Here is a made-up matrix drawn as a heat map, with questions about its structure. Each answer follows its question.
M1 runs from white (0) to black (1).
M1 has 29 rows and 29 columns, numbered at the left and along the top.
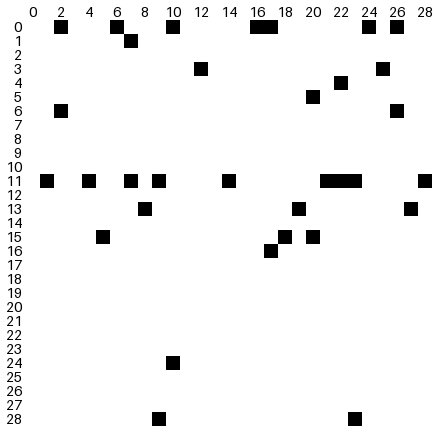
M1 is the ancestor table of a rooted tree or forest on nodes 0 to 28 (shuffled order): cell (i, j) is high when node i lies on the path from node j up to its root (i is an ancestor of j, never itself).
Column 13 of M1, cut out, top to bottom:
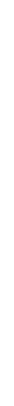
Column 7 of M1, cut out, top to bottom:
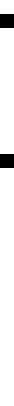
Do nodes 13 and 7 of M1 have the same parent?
no
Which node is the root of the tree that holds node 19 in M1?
13
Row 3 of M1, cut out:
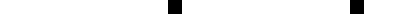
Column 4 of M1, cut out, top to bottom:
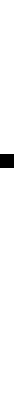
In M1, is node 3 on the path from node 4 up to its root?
no
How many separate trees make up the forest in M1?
5
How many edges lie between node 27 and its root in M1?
1
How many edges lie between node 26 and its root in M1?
2
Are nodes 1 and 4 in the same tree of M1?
yes
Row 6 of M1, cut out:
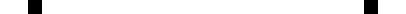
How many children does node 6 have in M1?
2
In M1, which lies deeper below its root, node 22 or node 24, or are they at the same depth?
node 22
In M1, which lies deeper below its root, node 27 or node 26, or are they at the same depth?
node 26
